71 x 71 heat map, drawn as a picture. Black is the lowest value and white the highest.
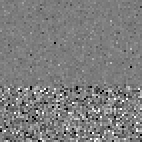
The top part is calmer, up to a seam about 60% of the way down. There is no overall slope. There are no regular stripes. The distribution is heavy-tailed on both sides. The grain is fine, like static. Neither half mirrors the other. On average the colour sits 50% of the way up the scale.
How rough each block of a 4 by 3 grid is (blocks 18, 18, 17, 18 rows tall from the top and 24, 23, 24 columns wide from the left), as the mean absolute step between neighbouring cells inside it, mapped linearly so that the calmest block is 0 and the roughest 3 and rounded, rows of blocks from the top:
000 | 000 | 222 | 333
